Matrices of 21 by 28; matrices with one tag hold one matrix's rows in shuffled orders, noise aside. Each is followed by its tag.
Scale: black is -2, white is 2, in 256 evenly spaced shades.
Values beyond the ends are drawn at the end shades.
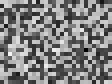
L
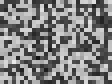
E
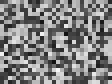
L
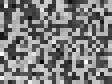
L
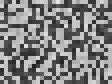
L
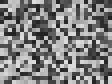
E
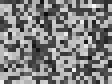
E
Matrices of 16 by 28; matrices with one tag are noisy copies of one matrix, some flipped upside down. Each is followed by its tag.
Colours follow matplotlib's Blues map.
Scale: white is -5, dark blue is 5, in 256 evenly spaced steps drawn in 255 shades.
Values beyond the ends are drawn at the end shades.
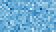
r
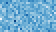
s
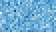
s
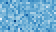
s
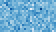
r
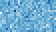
s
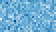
s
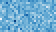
s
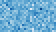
r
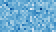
r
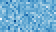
s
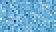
s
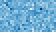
r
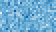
s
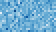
s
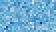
r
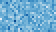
s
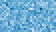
r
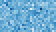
r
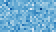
r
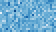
s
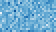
s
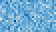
s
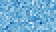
r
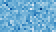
r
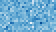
r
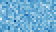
s
